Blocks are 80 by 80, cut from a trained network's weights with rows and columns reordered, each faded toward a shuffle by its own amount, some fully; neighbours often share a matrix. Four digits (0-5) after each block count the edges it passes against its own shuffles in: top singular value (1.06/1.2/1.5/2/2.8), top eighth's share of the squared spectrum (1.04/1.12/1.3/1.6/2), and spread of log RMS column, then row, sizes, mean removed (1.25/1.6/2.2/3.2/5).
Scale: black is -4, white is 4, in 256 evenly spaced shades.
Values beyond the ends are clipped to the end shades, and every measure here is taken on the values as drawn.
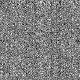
2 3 0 2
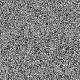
3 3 0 2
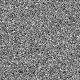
0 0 0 0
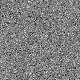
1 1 0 0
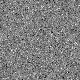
0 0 0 0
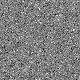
0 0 0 0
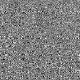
2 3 0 3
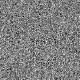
1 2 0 1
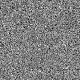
2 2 0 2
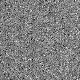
1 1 0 0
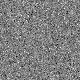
0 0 0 0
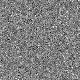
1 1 0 0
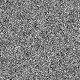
2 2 0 0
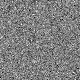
0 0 0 0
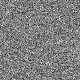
1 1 0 0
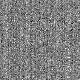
3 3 0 2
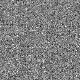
2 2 0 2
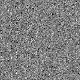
2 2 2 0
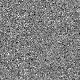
2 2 1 0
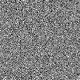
2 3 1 1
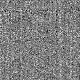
2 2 0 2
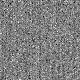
2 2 0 1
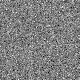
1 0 0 0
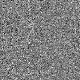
2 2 2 0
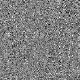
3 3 2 0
